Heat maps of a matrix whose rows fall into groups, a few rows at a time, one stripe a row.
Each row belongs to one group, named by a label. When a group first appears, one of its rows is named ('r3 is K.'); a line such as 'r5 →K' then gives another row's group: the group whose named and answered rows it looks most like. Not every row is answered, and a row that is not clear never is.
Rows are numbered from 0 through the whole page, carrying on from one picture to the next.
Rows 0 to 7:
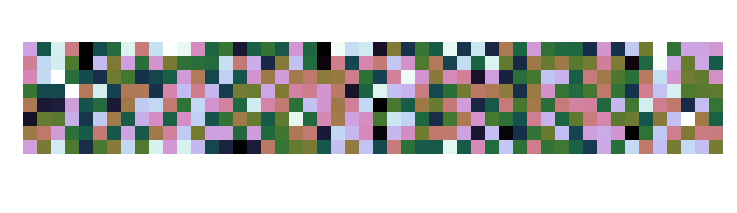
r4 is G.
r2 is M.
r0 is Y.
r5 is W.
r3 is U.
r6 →M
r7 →Y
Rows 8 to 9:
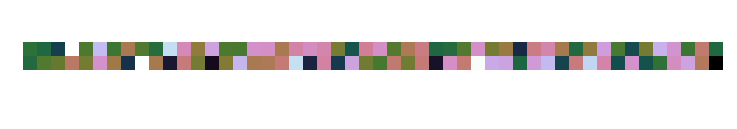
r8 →U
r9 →W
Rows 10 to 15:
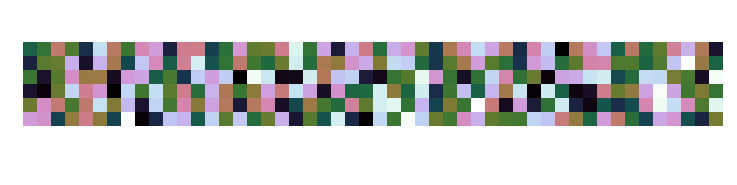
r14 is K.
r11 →W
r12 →G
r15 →U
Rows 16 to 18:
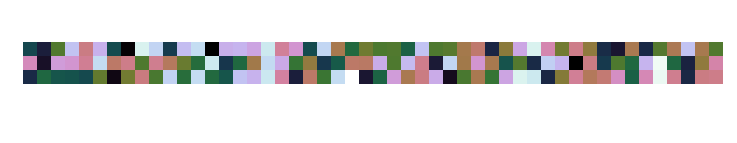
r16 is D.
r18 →G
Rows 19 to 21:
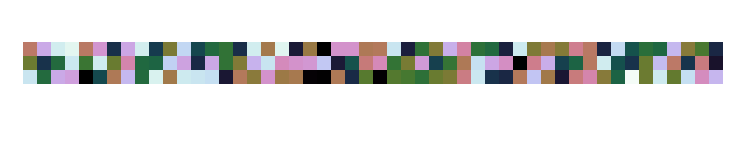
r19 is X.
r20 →U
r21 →Y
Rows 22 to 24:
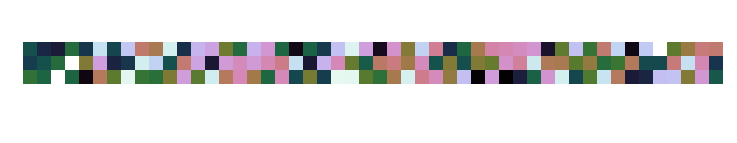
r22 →G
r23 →D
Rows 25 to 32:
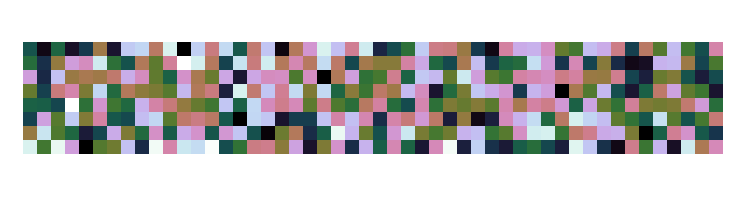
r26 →U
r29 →D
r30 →G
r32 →Y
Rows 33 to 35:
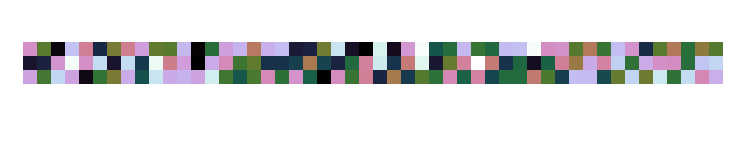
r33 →D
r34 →K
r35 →Y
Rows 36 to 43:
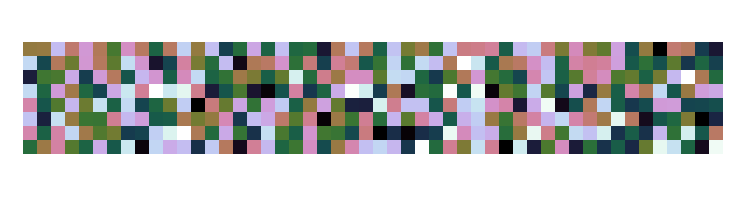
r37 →X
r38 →W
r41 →X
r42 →Y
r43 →K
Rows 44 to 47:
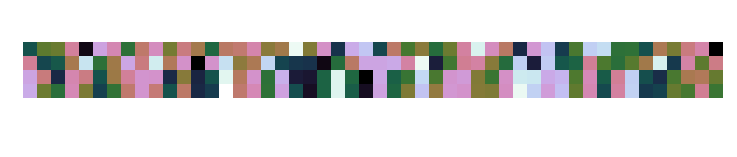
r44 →W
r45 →K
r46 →D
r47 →D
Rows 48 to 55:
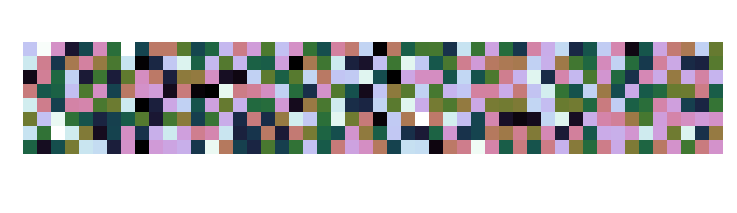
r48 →M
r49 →U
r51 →D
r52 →U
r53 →M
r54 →Y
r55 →K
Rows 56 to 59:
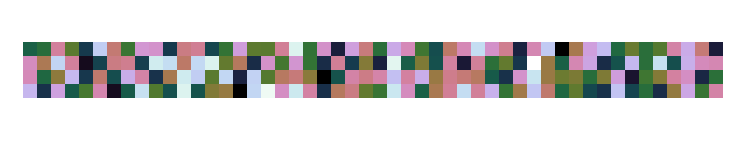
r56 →W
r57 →Y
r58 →X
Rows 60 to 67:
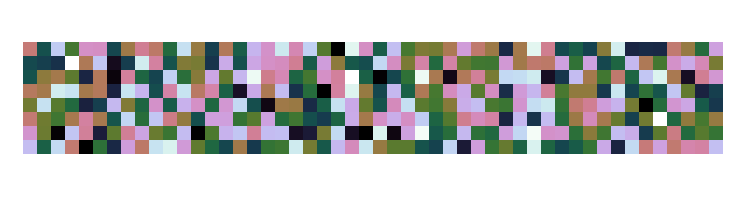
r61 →D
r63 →X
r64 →W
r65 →K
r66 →D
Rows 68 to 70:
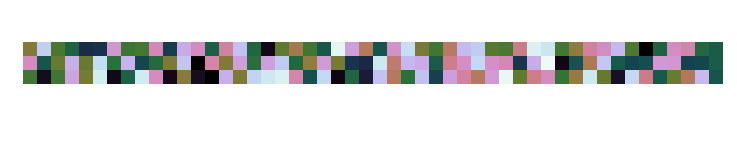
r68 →W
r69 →U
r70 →D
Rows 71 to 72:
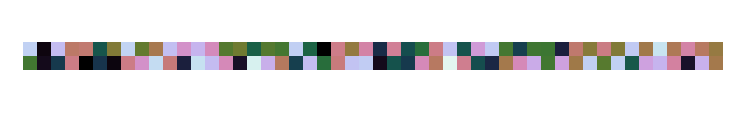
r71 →Y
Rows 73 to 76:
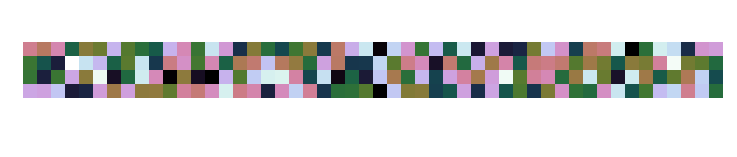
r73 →M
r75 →D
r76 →M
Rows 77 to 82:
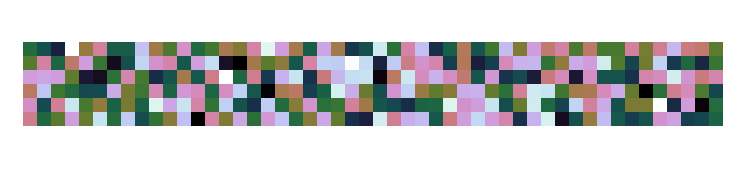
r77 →D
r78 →G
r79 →M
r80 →W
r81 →Y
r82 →U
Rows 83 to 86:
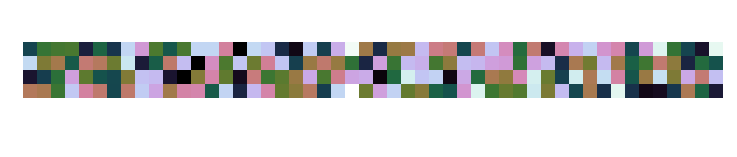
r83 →G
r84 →U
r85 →G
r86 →X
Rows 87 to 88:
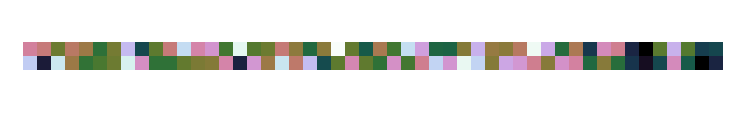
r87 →U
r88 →X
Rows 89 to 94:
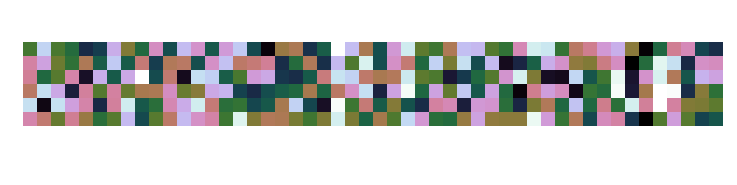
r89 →W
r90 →M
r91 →G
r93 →Y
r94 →U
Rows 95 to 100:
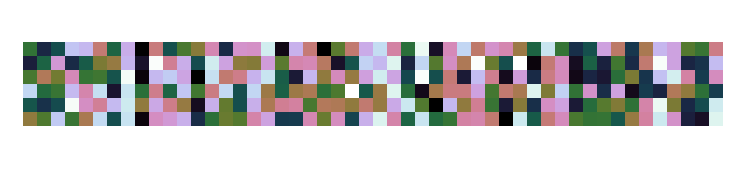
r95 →K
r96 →K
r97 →K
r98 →X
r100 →K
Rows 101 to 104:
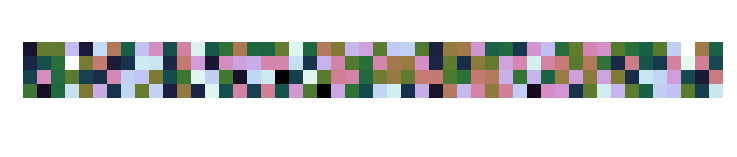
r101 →W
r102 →D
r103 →G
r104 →K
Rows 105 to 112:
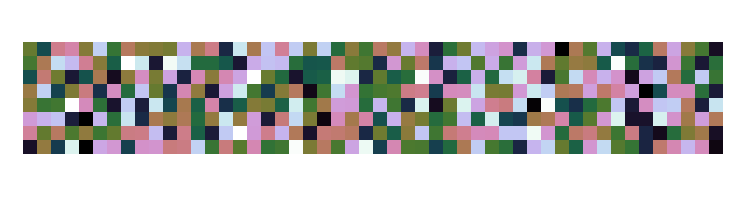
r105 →U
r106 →X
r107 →G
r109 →K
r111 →D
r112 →W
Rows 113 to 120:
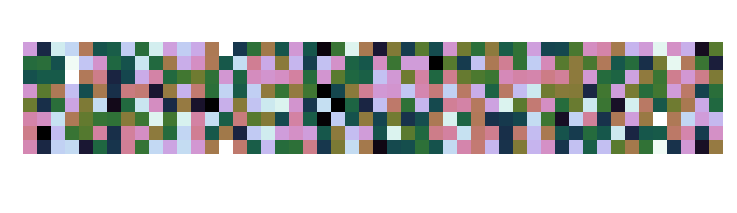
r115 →D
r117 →D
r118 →Y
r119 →X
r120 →Y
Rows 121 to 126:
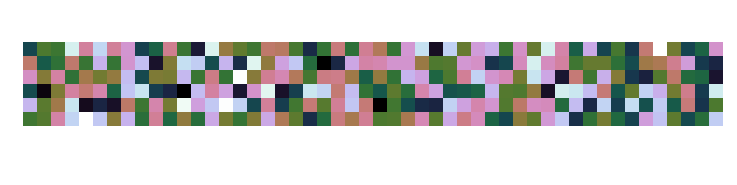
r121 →K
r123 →U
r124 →G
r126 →K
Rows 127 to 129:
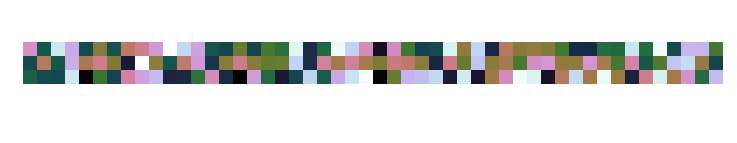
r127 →Y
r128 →W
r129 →G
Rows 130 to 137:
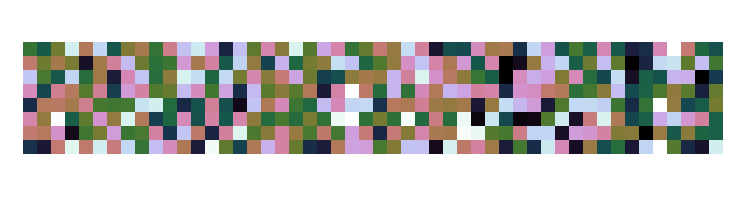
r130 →U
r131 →M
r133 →X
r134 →G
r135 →M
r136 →W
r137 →K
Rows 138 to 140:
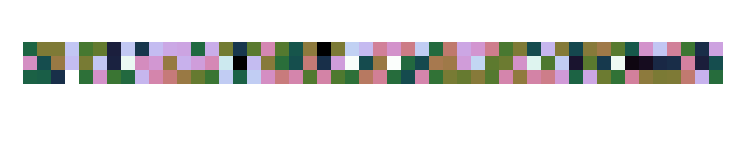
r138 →K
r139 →X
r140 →D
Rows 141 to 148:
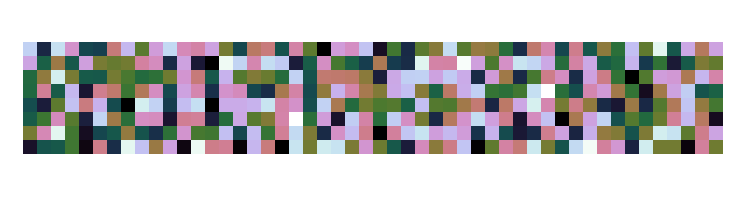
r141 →Y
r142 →D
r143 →M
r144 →W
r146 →W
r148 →G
